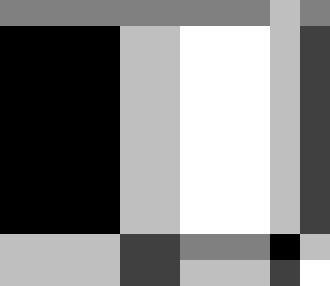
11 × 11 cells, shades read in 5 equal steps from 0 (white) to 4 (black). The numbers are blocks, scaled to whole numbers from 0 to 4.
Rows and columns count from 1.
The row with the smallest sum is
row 11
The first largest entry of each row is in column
1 1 1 1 1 1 1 1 1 10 5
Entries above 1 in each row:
10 5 5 5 5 5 5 5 5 6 3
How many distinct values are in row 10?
4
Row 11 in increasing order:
0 1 1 1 1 1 1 1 3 3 3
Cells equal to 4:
33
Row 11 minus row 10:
0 0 0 0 0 0 -1 -1 -1 -1 -1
